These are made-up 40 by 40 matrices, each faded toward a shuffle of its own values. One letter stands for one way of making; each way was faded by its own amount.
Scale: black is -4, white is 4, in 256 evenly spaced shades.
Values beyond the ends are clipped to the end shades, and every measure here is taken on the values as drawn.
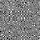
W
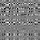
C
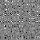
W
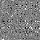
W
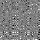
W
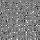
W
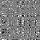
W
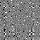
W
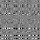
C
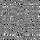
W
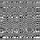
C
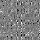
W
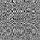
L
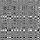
C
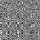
L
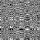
L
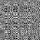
L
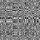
L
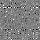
W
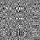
L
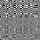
C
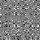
W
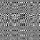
C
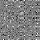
W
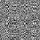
L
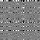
C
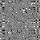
W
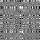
C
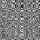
L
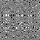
W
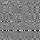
C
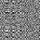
L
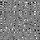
W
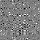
W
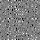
W
